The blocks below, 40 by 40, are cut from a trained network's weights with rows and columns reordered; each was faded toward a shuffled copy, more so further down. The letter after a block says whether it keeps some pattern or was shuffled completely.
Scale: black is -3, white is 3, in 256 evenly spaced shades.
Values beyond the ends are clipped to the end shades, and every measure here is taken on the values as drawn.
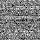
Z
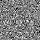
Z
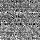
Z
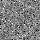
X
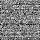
Z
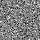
X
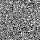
Z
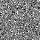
X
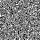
X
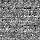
Z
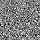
Z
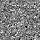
Z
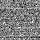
Z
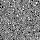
X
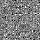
Z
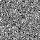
X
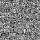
Z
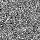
X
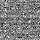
Z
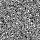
X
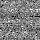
Z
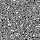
X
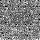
Z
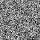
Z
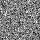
X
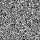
X
